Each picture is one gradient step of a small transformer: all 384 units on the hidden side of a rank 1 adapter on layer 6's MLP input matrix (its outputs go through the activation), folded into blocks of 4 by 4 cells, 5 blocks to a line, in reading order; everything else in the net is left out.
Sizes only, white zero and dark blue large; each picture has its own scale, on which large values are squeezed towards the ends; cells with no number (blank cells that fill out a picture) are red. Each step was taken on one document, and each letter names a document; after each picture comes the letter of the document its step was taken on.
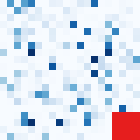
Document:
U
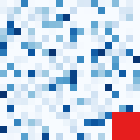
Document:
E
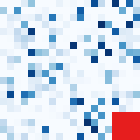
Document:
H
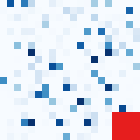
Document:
U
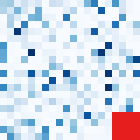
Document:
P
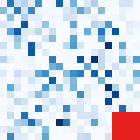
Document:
P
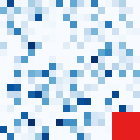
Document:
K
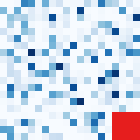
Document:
H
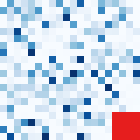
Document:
P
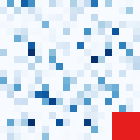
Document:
U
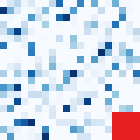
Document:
P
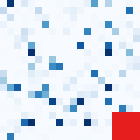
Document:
U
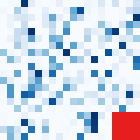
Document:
H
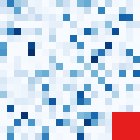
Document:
P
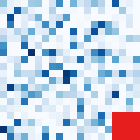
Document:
E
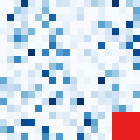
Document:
H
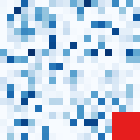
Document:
H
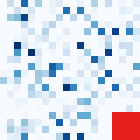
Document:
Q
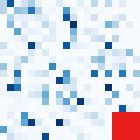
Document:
K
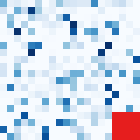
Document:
K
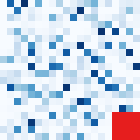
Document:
Q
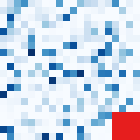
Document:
E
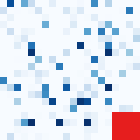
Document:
U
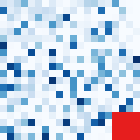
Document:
E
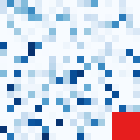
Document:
K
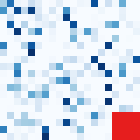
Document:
K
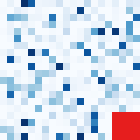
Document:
H
